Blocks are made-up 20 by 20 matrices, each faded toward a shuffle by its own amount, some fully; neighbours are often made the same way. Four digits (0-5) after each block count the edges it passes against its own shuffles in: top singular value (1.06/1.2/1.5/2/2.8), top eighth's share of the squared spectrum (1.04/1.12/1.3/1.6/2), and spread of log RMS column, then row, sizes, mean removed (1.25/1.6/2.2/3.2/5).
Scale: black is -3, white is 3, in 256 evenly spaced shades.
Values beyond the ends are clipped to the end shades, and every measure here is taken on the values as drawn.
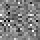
2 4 1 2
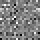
2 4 0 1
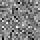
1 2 0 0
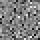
1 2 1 0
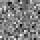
0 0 0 0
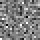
1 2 1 0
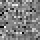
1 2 0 1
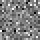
1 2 0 0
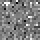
1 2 0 0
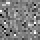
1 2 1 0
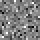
1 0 0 0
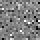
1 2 1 0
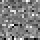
1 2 0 2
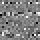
1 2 0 2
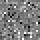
0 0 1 0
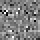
1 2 0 2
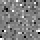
0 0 0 0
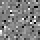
0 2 0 0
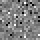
0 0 0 0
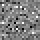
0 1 0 0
